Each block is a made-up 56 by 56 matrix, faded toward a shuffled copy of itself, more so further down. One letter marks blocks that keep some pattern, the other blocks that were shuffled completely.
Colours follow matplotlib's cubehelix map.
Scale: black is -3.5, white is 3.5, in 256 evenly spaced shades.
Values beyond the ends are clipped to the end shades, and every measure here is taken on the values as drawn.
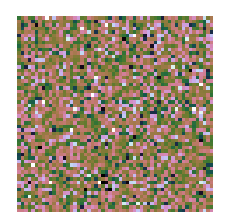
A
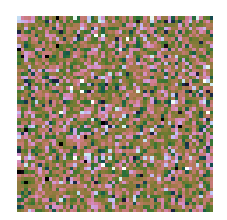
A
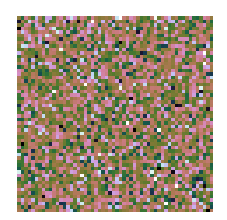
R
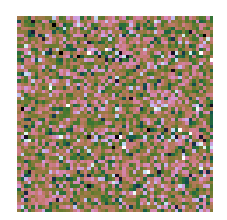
A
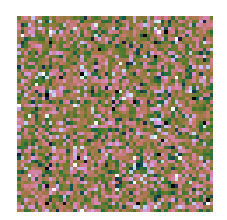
A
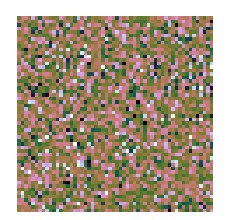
A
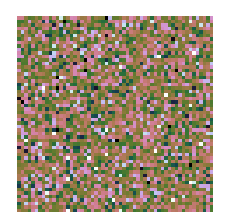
R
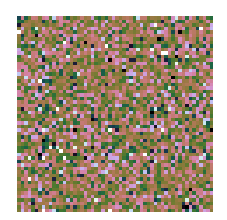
A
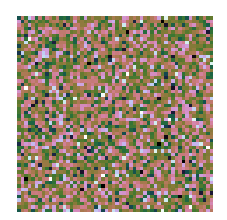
R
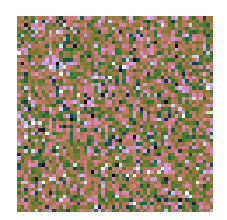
R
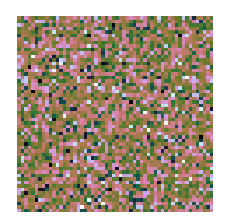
R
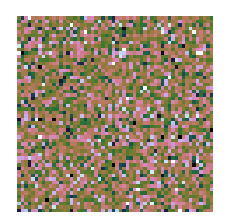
A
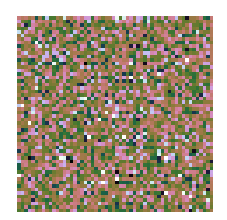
A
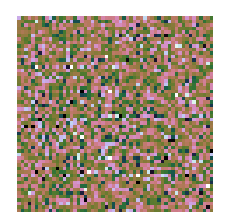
A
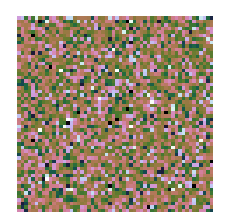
A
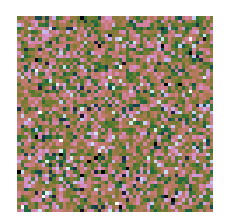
R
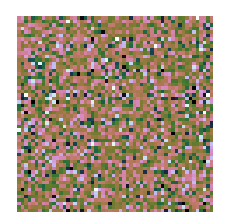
A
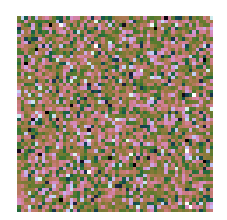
R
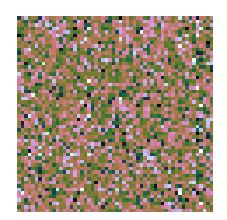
A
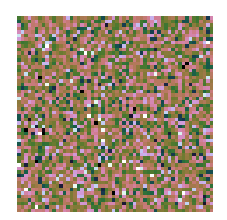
A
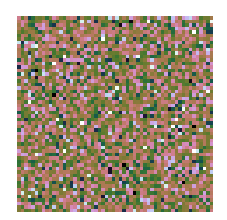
R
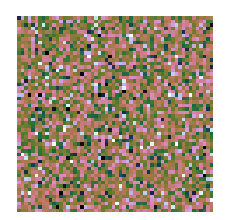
R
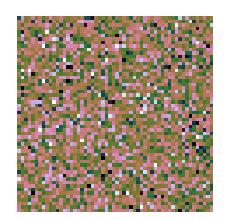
R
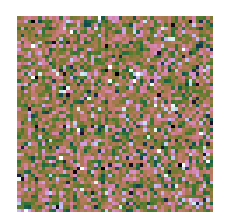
R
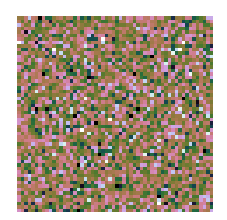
R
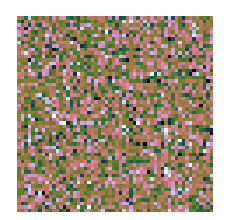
R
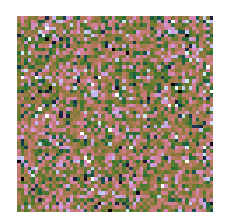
A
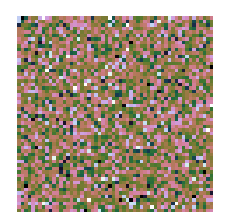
R
